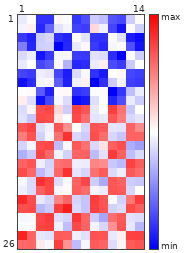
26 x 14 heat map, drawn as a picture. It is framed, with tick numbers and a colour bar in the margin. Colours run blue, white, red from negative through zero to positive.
On average the colour sits 50% of the way up the scale. The field is checkered. The bottom part is higher, past a seam about 40% of the way down.
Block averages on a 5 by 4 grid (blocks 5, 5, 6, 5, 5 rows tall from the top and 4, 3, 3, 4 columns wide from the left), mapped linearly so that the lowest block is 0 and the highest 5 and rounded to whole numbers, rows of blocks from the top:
0 0 0 0
0 0 0 0
5 5 4 4
5 5 5 5
5 5 5 5
